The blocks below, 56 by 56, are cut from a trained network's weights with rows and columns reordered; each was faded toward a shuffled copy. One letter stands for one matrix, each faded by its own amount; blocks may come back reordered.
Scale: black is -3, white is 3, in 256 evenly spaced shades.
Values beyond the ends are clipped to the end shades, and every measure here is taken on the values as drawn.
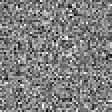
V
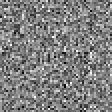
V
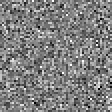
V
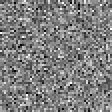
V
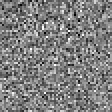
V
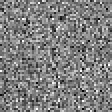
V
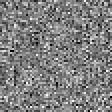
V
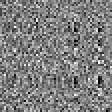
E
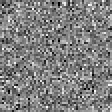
V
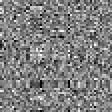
E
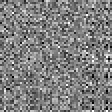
E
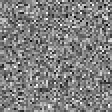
V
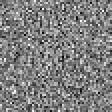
V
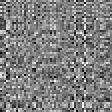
E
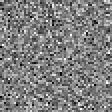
V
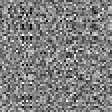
E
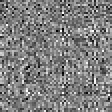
E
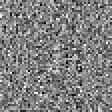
V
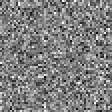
V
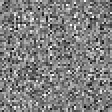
V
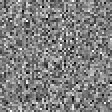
V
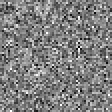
V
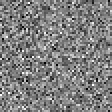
V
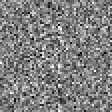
V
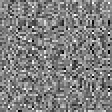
E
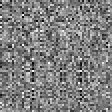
E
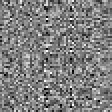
E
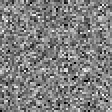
V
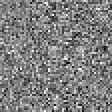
V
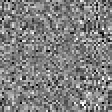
E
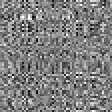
E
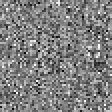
V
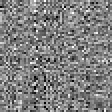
E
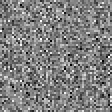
V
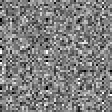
E
